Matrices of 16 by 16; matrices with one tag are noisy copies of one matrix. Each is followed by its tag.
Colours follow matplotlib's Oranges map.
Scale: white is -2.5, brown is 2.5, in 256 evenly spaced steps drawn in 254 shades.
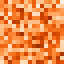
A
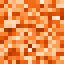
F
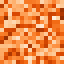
F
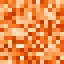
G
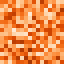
G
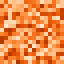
F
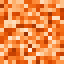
F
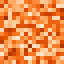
F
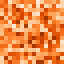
A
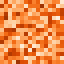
F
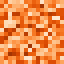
F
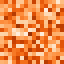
G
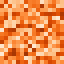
F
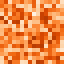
A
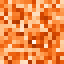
A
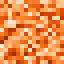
F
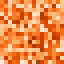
A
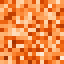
G
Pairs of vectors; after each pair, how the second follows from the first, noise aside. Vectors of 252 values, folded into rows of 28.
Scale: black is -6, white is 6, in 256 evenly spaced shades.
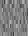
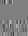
partly zeroed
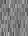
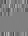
partly zeroed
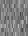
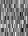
scaled up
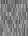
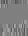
partly zeroed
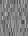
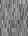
shuffled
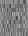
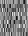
scaled up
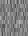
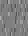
partly zeroed
